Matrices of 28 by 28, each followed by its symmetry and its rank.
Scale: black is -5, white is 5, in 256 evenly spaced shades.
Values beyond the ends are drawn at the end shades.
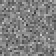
neither, full rank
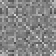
symmetric, rank five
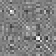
symmetric, rank five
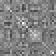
symmetric, rank five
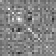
symmetric, rank five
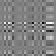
neither, rank one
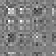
symmetric, rank three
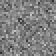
symmetric, full rank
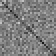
symmetric, full rank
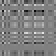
neither, rank one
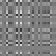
neither, rank one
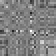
symmetric, rank three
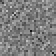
symmetric, full rank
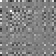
symmetric, rank three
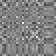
symmetric, rank three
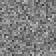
neither, full rank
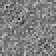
symmetric, full rank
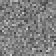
neither, full rank
